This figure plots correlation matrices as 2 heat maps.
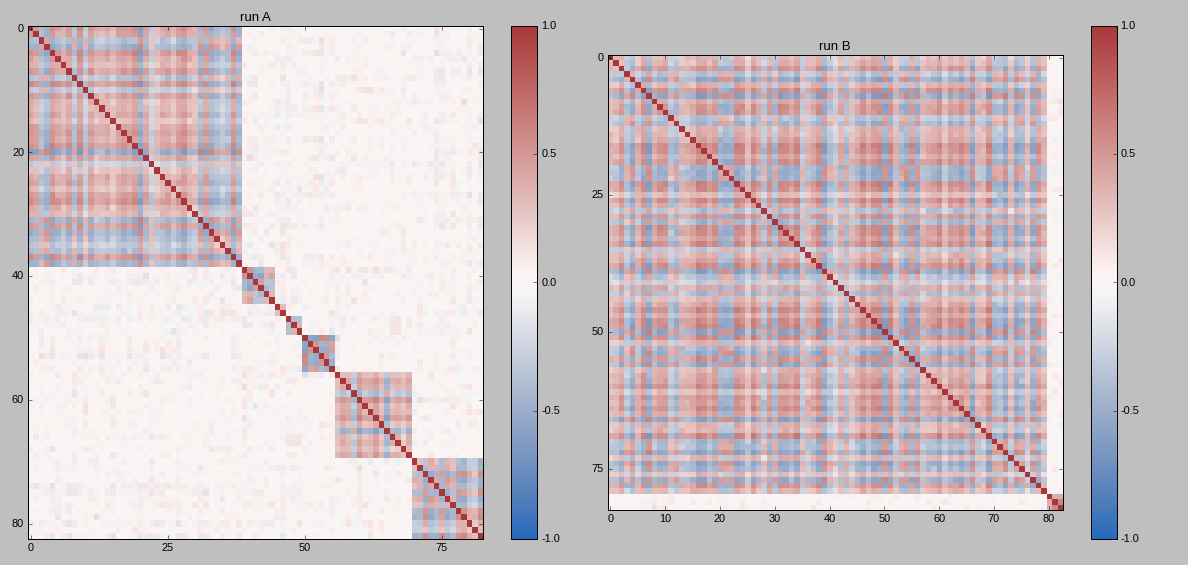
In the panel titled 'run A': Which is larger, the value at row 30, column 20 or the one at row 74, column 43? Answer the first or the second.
the second
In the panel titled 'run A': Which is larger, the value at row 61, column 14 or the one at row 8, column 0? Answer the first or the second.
the first
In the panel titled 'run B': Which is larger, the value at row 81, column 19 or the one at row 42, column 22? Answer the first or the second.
the first
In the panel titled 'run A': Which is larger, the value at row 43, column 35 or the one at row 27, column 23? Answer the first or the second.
the second
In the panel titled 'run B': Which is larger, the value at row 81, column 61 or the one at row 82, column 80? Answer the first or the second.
the second
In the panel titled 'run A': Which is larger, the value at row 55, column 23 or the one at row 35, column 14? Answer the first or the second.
the first
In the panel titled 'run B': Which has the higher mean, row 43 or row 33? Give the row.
33
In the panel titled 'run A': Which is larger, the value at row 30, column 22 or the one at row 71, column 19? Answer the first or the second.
the second
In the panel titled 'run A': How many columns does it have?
83
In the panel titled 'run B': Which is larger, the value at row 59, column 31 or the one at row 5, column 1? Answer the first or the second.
the first
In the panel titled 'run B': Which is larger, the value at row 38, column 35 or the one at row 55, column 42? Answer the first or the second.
the second
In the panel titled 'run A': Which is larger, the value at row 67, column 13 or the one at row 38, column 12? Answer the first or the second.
the first
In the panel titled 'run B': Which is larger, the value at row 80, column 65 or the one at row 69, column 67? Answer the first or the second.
the second
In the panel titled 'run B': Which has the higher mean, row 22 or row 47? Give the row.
47
